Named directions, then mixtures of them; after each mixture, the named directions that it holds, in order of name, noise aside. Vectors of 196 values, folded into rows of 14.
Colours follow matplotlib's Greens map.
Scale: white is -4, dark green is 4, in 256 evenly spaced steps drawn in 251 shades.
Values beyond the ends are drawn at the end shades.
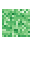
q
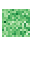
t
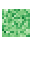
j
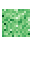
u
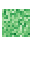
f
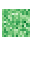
q, t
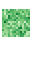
f, t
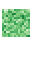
j, q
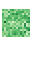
t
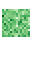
q, u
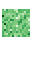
u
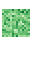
q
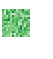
f, q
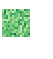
f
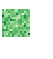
t, u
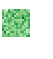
j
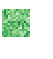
f, t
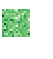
u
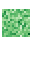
f, u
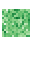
j, u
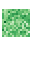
j, t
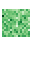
q, u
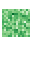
q, t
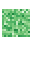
q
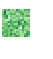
f, t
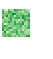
j, q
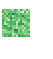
q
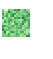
j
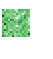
u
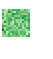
j, t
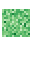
f, t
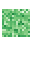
q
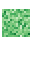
f, u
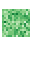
q, t
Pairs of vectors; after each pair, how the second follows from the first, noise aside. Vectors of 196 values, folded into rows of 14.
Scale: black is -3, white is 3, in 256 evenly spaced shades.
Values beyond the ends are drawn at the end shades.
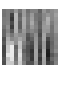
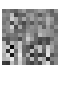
sign-scrambled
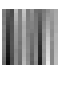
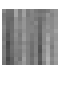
shrunk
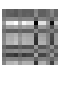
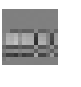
partly zeroed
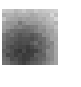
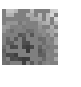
partly zeroed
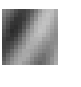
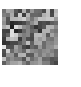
sign-scrambled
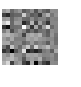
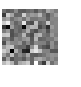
sign-scrambled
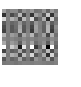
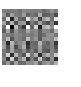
reversed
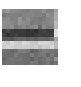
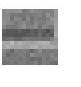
shrunk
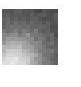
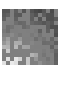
partly zeroed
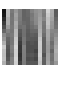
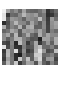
sign-scrambled
